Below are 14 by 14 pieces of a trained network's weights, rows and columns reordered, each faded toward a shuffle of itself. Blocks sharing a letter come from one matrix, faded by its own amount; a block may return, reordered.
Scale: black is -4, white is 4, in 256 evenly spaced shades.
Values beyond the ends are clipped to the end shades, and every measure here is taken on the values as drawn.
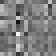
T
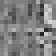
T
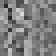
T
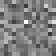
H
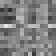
T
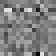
H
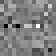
H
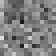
H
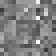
H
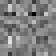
H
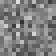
T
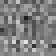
H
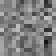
T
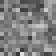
T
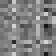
T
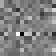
H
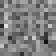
H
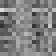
T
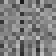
T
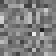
H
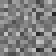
T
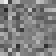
H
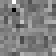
H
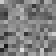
H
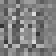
T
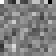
H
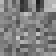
T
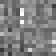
H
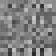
T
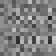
T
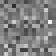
H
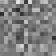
H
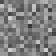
T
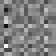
T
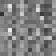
T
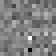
H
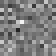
H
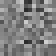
T
